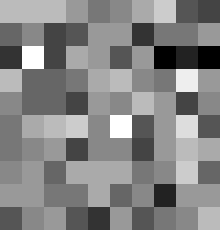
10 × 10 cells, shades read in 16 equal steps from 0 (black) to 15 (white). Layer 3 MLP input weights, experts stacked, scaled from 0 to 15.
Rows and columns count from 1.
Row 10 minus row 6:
-2 -2 -2 -7 -5 -6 0 -2 -5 6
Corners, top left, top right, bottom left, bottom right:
11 4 5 11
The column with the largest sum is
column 2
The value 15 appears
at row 3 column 2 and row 6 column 6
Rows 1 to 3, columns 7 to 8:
10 12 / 3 7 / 9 0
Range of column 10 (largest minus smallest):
11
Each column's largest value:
11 15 11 12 10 15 11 12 14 11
